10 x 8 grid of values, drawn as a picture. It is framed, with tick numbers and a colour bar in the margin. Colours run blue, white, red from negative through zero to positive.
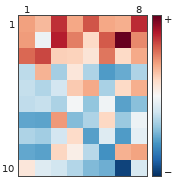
Average level on the scale: 50%. Calmest part: top middle. Roughest part: bottom right. Ninth with the highest average: top right. Seam: horizontal, 30% of the way down, the top part higher.
